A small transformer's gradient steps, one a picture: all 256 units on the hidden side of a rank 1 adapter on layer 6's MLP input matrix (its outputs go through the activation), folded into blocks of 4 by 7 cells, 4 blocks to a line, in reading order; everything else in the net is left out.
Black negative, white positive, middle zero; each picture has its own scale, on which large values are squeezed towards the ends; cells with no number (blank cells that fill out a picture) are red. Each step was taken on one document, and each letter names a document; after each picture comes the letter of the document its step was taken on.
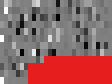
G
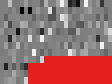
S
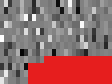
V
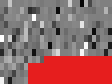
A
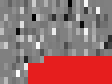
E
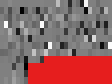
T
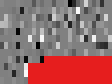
E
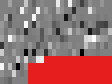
A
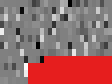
E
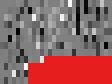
E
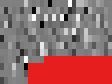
T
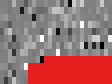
S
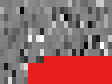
S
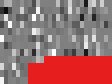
G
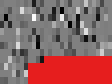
E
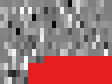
S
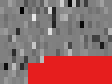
S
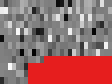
V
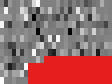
V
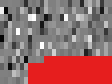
T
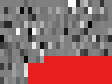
T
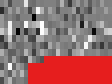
A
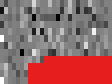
G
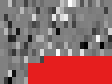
S
